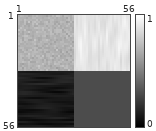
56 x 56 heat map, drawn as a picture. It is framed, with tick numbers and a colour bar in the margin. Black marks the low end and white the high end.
It is made of 2 by 2 panels. Panel 1,1: high, fine-grained, faint in contrast. Panel 1,2: very high, streaked downward, faint in contrast. Panel 2,1: very low, streaked across, faint in contrast. Panel 2,2: low, flat.
